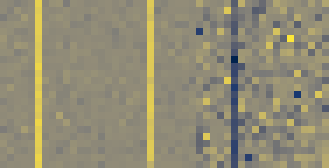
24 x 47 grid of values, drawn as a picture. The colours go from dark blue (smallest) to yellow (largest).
Slope: none. Odd lines: columns 6, 22 and 34. Seam: vertical, 60% of the way across, the left part calmer.
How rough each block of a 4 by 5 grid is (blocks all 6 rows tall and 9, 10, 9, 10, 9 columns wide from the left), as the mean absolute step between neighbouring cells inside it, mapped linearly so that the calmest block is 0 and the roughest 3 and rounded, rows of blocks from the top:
1 0 1 2 2 | 1 0 1 2 2 | 1 0 1 2 2 | 1 0 1 3 1
